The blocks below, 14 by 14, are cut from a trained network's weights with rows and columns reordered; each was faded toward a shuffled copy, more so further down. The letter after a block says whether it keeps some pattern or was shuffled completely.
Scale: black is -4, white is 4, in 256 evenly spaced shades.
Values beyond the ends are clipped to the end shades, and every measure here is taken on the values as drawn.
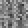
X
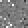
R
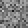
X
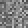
X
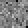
R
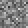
R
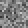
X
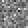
R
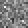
R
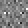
X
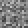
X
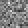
R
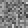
R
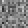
X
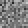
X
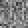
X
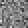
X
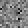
X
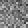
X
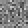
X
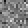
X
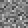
R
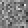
R
